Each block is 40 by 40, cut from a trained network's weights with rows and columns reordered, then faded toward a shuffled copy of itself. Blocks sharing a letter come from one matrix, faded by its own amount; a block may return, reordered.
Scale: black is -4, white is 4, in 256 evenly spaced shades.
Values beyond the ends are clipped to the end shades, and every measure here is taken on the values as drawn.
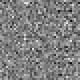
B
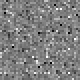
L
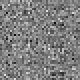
B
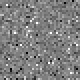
L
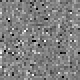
L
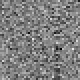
B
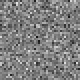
B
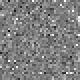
L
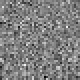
B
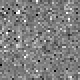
L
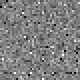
L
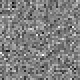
B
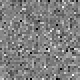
L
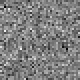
B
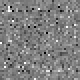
L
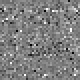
L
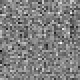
B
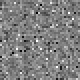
L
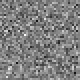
B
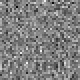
B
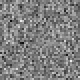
B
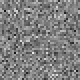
B
